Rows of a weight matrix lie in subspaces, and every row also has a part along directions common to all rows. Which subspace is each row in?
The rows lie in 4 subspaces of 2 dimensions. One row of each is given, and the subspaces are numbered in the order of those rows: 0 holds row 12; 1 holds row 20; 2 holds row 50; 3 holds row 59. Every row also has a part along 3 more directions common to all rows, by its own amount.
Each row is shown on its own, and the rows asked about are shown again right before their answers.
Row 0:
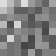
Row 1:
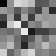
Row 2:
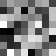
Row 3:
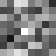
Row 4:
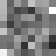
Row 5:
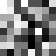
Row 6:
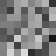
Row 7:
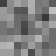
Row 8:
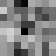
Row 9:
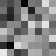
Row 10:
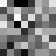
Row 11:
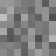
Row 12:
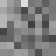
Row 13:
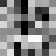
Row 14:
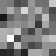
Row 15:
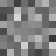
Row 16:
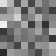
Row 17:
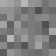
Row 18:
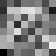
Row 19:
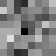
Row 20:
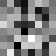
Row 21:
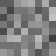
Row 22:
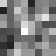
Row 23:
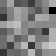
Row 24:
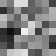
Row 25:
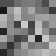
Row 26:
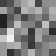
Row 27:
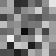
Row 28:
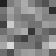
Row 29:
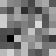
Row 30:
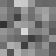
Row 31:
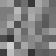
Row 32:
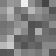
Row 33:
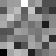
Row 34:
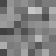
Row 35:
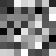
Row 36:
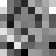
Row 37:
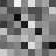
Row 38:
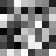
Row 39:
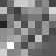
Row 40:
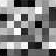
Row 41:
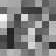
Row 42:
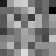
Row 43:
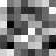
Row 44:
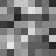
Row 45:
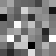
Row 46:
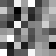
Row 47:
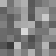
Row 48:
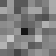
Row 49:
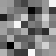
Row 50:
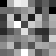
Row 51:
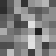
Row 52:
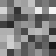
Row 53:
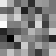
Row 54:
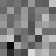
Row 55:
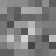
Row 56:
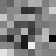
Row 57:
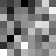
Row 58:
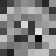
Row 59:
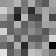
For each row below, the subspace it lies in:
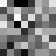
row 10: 2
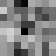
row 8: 1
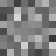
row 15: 3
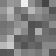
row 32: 0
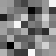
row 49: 2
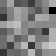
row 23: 2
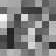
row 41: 3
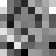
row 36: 2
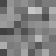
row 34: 1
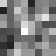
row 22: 1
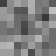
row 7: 1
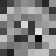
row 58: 3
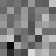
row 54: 3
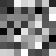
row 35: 3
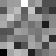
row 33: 0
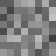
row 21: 3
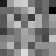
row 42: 2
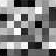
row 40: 3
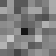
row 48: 1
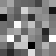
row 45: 2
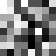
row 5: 0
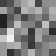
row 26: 3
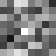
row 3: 1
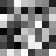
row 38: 3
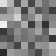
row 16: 0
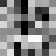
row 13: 1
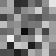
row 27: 1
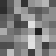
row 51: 0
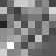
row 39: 3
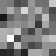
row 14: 0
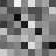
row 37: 0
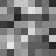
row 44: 2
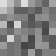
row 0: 0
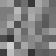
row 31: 3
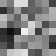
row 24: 1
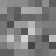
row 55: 2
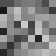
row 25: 3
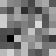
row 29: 0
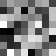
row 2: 1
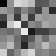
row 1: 2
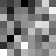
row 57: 0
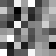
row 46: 3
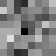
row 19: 1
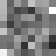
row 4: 2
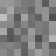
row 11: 3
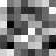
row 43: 2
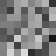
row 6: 3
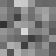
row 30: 1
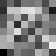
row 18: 0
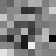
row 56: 2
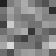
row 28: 2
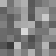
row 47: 1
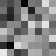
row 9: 0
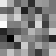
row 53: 0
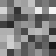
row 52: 2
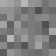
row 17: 0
